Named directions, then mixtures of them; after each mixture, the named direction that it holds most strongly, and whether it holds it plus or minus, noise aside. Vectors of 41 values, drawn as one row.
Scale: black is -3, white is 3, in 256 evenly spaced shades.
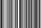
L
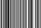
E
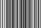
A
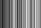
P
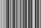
E, plus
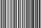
A, minus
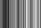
P, plus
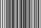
A, plus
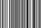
E, minus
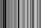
A, minus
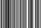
E, plus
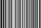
A, minus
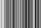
P, minus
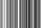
L, plus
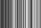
P, plus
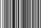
L, minus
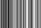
E, plus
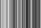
P, minus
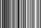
L, minus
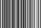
L, minus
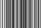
A, plus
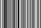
L, minus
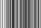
A, plus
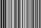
A, minus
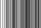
P, minus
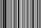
A, minus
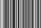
L, minus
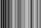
P, plus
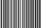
A, minus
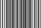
A, plus
